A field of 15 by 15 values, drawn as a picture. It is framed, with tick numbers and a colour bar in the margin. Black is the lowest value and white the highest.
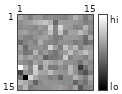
Odd patch: rougher, in the bottom left. Histogram: heavy tails on both sides. Roughest part: bottom left.
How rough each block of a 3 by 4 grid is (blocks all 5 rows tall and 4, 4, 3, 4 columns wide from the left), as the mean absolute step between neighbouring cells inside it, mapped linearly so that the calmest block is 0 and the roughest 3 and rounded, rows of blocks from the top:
0 1 1 1 / 1 1 1 1 / 3 0 0 1
